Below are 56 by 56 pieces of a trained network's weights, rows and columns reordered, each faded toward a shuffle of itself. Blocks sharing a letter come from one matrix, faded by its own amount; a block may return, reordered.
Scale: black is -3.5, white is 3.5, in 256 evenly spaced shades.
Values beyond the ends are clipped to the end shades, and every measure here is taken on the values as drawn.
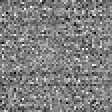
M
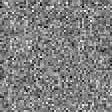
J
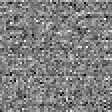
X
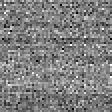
M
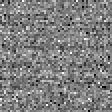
X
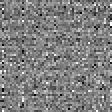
M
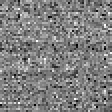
M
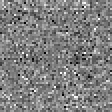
X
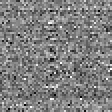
X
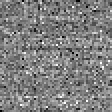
X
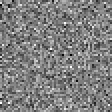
J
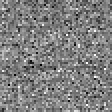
X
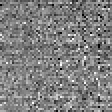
M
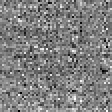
M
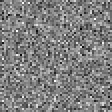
J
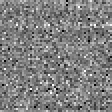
X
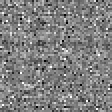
X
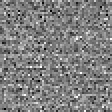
X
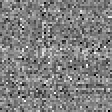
X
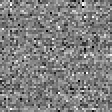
X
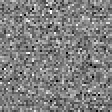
X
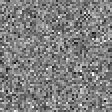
J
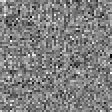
J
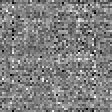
M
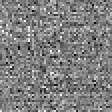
M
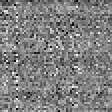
M
